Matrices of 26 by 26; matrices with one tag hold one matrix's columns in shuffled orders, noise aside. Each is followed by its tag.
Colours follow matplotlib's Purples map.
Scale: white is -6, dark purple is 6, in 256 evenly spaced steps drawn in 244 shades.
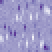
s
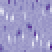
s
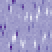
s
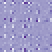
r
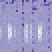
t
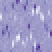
s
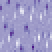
s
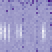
t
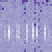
t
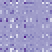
r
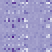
r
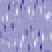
s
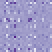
r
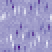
s
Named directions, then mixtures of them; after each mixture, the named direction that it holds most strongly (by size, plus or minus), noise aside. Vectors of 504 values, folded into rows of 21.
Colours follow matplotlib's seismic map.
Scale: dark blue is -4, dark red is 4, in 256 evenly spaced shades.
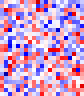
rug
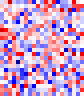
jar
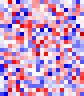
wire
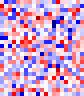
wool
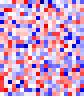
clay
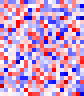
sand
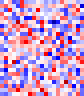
sand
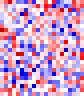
jar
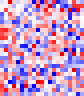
jar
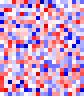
clay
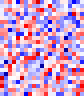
rug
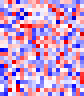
wire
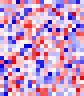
wire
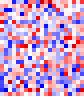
clay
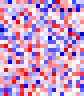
jar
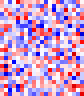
wire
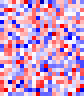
clay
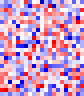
clay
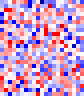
clay
